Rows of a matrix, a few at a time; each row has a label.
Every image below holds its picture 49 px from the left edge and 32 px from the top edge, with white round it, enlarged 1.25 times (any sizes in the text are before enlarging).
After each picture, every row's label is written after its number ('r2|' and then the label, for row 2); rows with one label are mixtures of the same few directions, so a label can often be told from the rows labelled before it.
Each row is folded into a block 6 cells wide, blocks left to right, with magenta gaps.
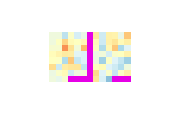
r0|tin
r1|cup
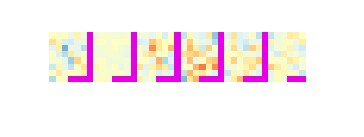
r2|tin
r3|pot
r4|tin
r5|cup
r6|cup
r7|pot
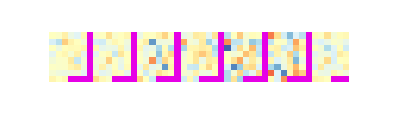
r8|tin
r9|tin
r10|tin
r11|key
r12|key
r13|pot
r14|tin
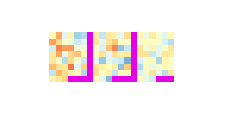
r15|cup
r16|cup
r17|pot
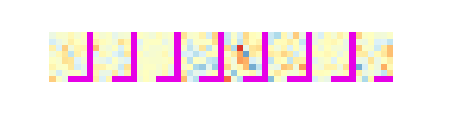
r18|tin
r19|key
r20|key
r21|cup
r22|tin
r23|cup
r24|cup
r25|pot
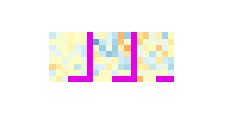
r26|pot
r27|key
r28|cup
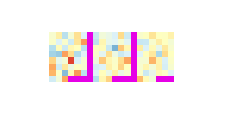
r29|pot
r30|cup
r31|tin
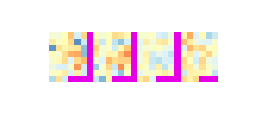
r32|key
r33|pot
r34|pot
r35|cup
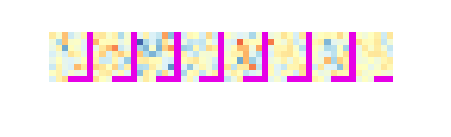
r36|tin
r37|cup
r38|key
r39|key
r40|tin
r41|key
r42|tin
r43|key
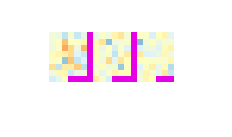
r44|tin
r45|tin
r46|key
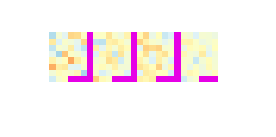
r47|pot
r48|tin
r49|cup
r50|tin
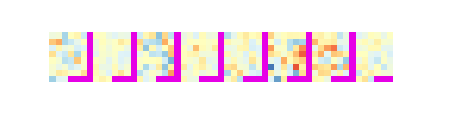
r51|tin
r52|pot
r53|key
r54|tin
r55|pot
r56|pot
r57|cup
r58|pot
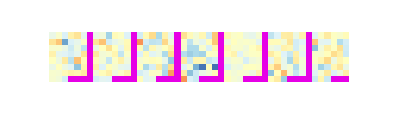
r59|tin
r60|tin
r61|key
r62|cup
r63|pot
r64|pot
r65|key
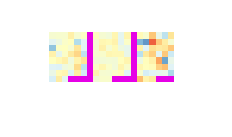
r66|key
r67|key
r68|tin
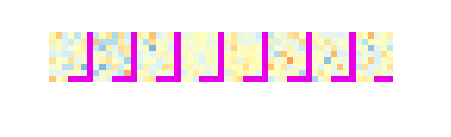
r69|cup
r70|key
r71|tin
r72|pot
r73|cup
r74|pot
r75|tin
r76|tin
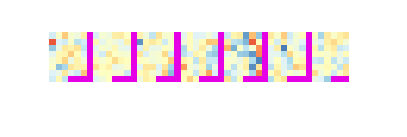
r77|key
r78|pot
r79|key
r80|pot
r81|key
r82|tin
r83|cup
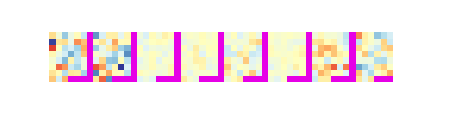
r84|key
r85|pot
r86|cup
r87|tin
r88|pot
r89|pot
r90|cup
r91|pot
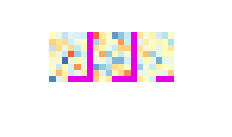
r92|tin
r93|pot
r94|pot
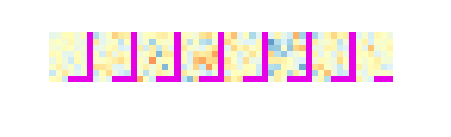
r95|pot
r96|pot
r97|tin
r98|pot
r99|cup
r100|key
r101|pot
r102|tin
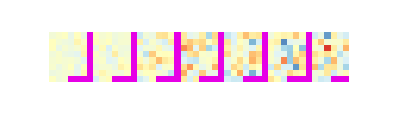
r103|key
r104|tin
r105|pot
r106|key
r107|pot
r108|tin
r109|tin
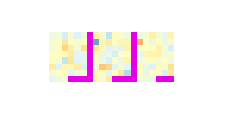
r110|tin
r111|key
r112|key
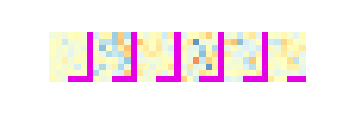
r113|tin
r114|key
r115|key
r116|tin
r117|tin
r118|tin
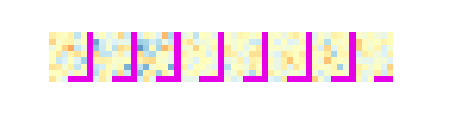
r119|cup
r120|key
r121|key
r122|tin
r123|pot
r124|pot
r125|tin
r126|key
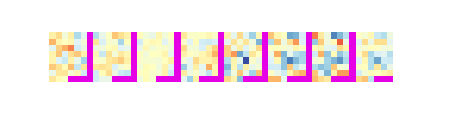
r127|cup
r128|pot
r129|key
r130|pot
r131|pot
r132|pot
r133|pot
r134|pot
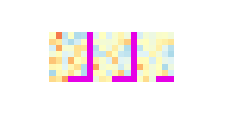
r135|cup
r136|pot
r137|pot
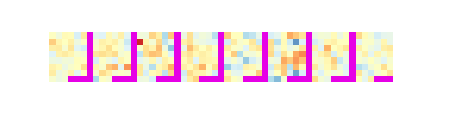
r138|key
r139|cup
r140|key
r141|cup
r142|pot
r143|pot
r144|tin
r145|pot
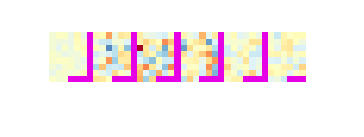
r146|key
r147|tin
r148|key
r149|key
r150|pot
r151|cup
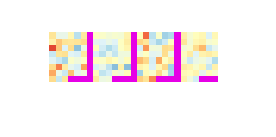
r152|key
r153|cup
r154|cup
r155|cup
